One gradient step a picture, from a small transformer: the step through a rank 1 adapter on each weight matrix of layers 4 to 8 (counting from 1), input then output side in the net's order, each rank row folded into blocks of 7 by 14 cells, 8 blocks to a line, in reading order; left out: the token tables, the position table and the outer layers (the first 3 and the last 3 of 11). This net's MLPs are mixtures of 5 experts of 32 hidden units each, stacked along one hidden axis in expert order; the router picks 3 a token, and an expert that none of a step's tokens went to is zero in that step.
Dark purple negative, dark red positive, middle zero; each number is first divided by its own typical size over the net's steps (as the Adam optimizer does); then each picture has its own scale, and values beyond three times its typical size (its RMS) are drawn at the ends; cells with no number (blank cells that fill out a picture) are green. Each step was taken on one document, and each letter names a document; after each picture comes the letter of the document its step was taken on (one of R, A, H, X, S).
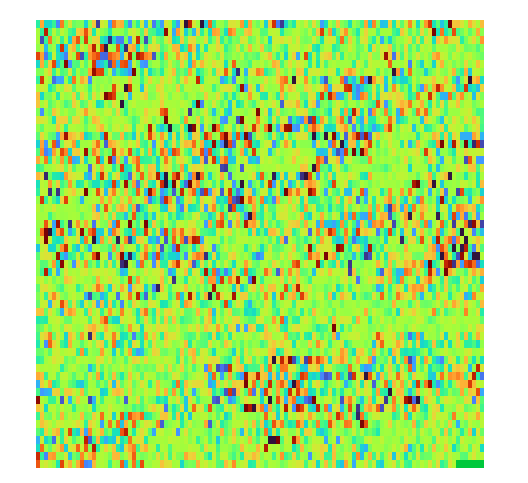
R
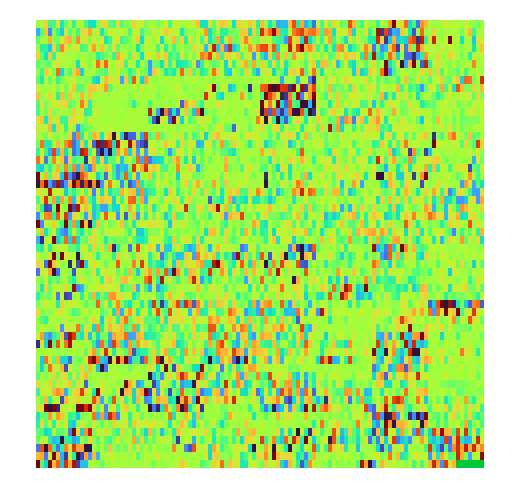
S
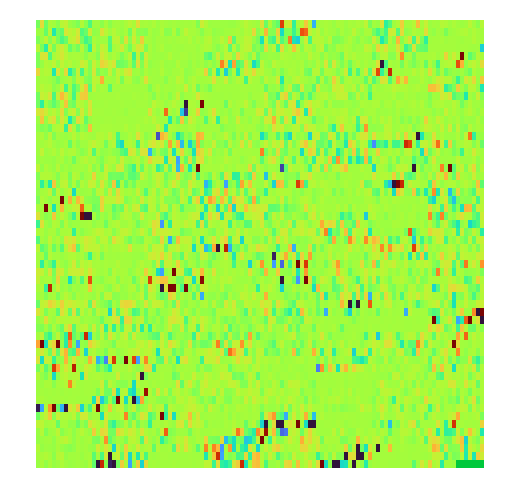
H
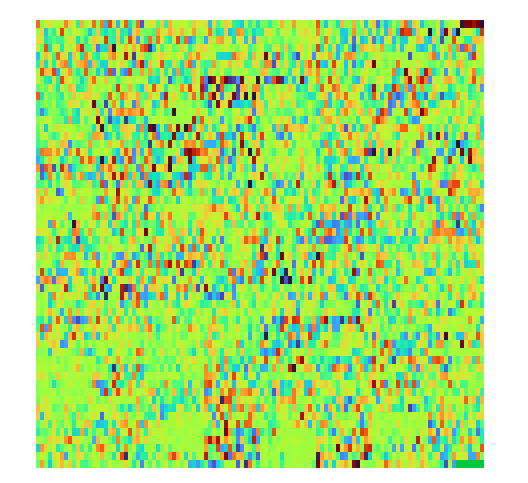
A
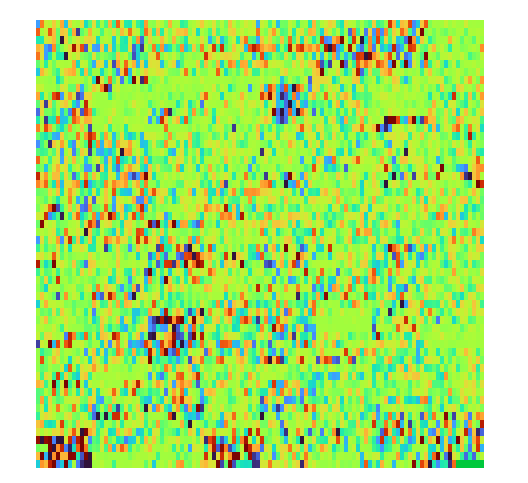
S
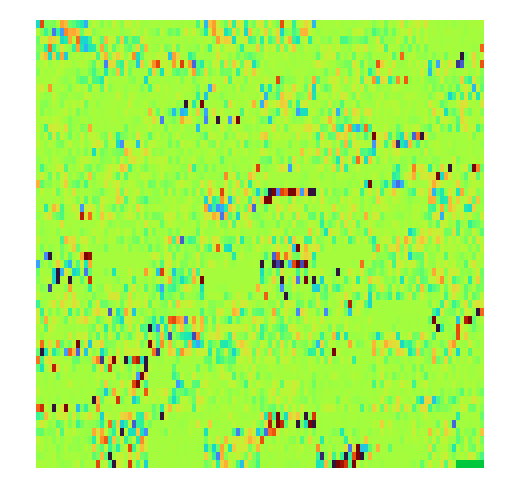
H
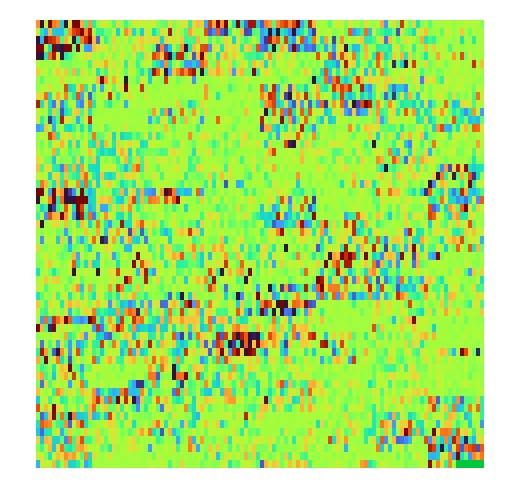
S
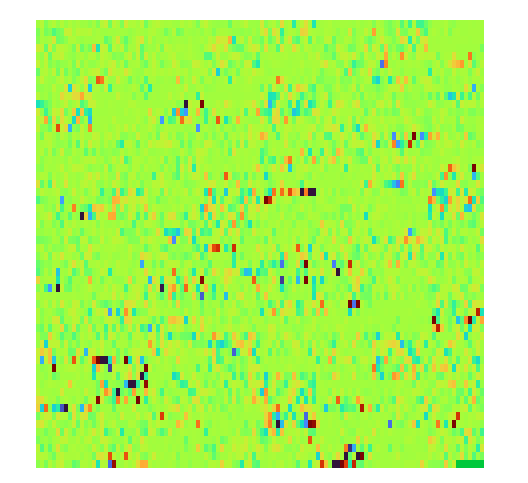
H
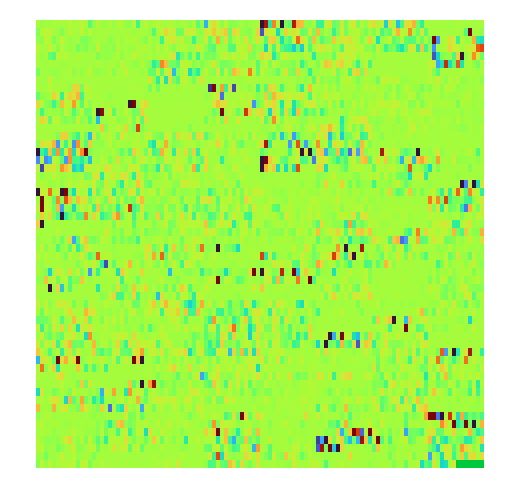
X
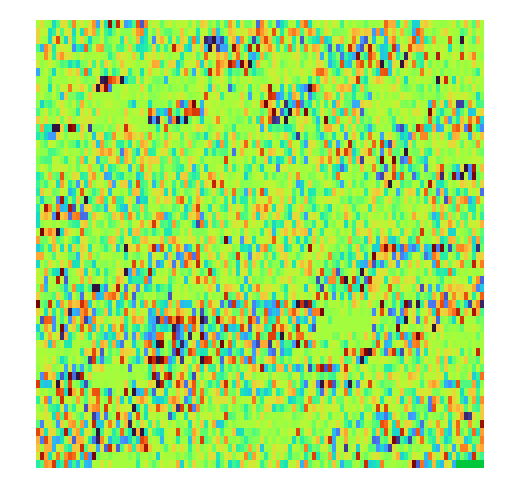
S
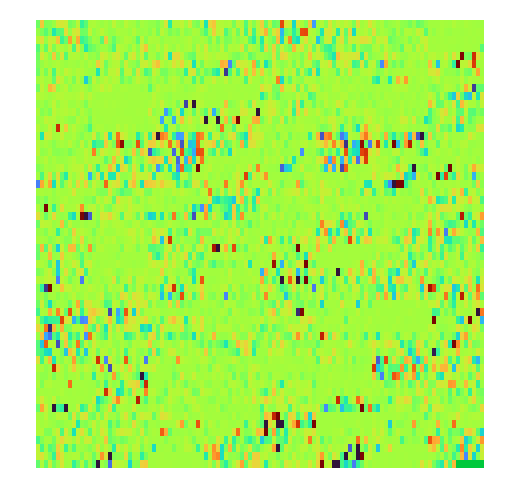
H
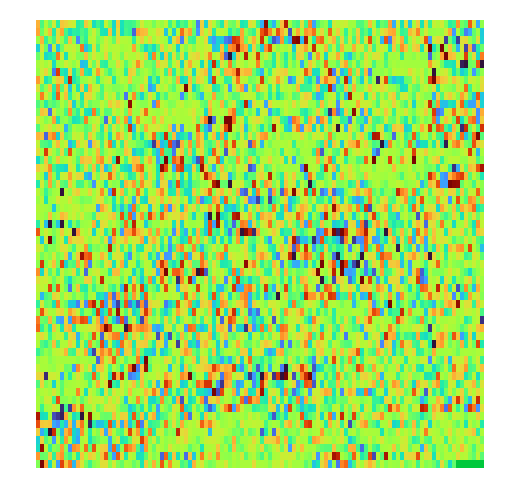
R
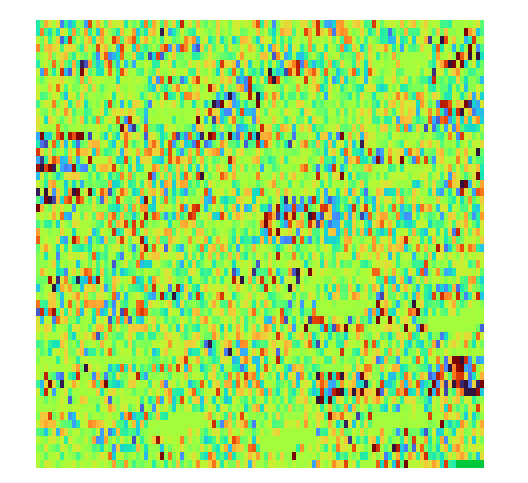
A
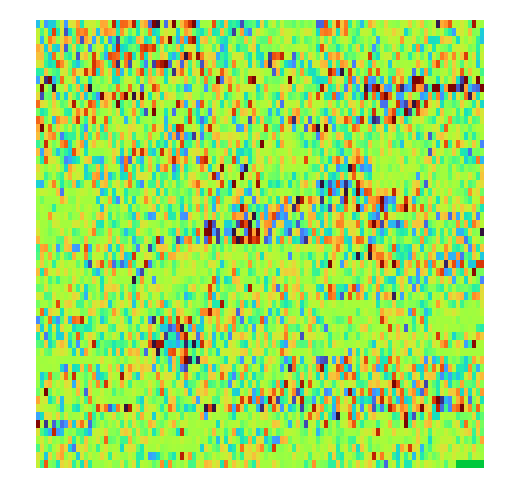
R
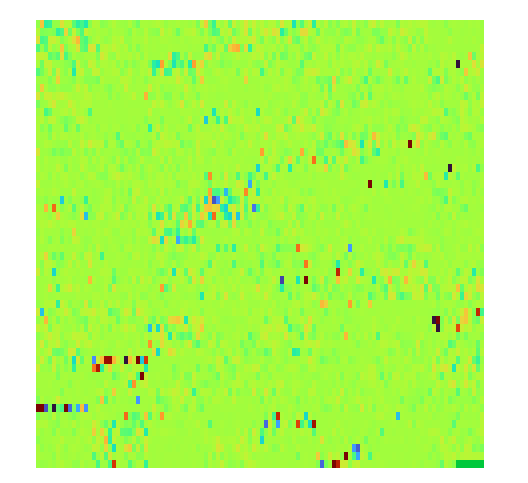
H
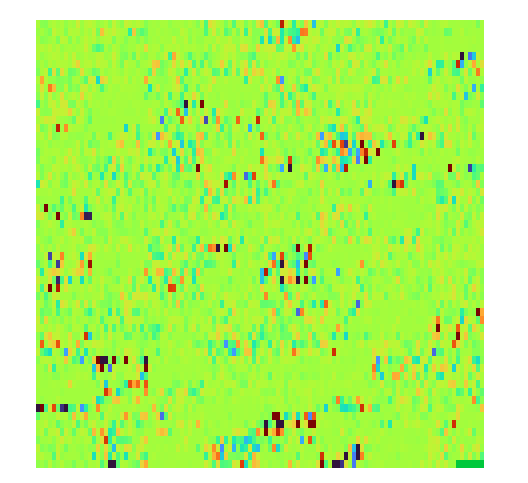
H
